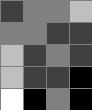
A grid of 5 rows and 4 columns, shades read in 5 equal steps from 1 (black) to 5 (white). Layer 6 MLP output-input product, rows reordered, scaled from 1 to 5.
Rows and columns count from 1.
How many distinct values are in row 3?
3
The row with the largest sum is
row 1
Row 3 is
4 2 3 2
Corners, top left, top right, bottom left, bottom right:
2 4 5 1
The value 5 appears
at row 5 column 1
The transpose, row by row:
2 3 4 4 5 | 3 3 2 2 1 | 3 2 3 2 3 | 4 2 2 1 1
